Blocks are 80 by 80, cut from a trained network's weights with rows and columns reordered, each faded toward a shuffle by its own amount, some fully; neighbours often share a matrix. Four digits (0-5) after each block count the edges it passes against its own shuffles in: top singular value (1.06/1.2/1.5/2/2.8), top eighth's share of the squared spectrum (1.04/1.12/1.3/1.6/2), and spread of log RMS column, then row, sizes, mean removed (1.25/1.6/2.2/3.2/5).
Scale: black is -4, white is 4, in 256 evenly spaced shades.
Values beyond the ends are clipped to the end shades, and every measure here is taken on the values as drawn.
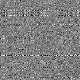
4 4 0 3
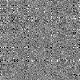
3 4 3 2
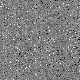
2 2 0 1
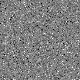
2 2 1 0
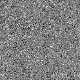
2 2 0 1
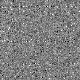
2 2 0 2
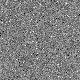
0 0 0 0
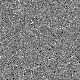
0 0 0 0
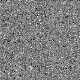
2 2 0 1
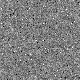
0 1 0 0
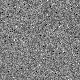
0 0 0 0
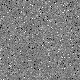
0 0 0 0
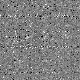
2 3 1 2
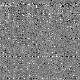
3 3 1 3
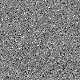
2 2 0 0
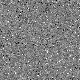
1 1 1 0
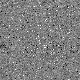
2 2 0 1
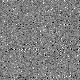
2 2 0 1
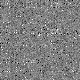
2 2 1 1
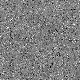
1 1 0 0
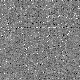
2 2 0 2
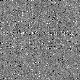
2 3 1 2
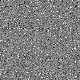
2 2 1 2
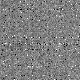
2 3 1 2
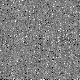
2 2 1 1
